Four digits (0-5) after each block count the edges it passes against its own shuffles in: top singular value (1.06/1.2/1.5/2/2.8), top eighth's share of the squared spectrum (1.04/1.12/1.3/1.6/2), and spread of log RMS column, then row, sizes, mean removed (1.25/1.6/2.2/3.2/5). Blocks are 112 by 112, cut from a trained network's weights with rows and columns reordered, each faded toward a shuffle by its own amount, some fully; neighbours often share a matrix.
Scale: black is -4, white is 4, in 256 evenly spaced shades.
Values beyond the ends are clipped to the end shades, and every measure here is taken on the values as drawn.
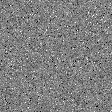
0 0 0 0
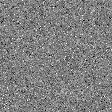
1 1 0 0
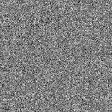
3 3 0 2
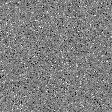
0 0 0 0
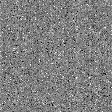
2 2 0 1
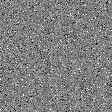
0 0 0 0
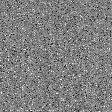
1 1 0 1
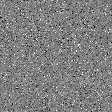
1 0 0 0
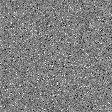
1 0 0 0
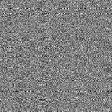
4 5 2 3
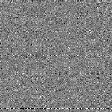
4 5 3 3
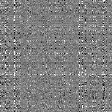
4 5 4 2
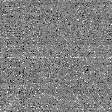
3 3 2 1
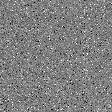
1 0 0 0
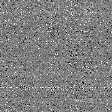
3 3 2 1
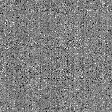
3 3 1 2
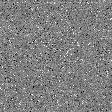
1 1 0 0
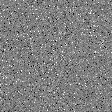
0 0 0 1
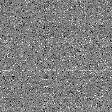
2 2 2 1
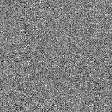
3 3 1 2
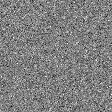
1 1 0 0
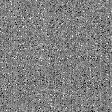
2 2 0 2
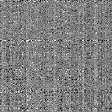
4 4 2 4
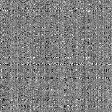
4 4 2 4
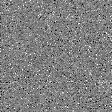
2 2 1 0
